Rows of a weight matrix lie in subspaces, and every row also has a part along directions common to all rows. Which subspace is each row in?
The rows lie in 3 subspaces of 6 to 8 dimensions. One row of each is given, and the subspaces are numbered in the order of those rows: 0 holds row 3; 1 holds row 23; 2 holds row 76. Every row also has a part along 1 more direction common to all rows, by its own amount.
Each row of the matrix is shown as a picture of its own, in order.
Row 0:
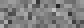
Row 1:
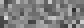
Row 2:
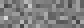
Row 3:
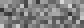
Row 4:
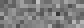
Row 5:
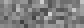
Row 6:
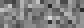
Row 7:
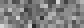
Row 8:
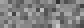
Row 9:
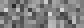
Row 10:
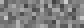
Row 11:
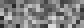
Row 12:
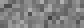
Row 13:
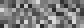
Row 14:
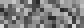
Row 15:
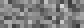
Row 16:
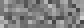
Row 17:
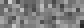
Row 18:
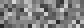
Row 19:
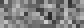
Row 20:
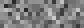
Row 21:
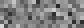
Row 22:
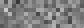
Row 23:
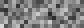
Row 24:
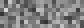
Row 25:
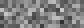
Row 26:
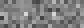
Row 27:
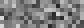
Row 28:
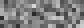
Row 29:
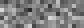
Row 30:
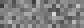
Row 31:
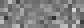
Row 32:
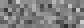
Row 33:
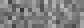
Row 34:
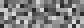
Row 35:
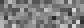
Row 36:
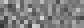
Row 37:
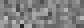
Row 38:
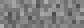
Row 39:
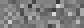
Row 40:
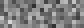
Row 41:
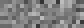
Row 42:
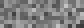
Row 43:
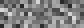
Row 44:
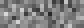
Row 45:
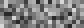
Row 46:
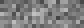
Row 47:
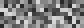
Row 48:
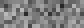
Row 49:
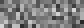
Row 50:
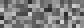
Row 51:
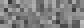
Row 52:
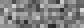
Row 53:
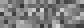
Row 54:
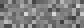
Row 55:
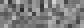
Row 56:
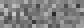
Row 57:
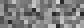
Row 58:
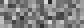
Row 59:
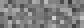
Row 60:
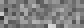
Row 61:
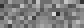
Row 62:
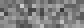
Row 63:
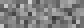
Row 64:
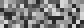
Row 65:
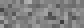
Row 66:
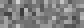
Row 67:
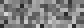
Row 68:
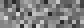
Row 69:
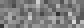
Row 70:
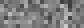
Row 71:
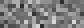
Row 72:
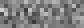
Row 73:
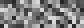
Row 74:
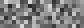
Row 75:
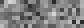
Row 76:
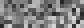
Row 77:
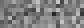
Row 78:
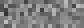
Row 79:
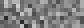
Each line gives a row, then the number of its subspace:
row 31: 0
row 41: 1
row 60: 2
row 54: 2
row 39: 2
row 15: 0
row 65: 1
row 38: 2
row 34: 0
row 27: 2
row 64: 0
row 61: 2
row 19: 0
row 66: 0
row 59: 0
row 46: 1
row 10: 0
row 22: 0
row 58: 0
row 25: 2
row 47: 0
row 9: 0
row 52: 2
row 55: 0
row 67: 1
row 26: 2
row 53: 2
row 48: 0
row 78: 2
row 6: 1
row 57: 2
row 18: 1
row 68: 1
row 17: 0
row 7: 1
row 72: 2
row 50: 1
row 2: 1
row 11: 2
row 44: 0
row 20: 1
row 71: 1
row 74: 1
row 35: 0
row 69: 2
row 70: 0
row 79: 1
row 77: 2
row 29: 1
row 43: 0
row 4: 2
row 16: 0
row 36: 1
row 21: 2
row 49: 1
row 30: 2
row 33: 0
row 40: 2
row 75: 1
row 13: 1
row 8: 2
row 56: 2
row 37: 1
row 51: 0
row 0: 2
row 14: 1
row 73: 1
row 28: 2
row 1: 0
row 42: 2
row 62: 2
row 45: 0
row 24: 0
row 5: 1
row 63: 0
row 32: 0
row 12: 1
